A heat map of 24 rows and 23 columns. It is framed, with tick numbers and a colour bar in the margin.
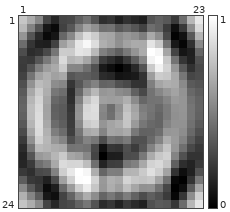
On average the colour sits 50% of the way up the scale. The middle right is the smoothest part. Rings spread out from the centre. No row or column stands out. There is no seam.
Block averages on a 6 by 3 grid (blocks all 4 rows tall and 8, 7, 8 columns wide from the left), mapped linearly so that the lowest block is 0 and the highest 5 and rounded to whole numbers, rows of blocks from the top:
142
304
343
453
413
241
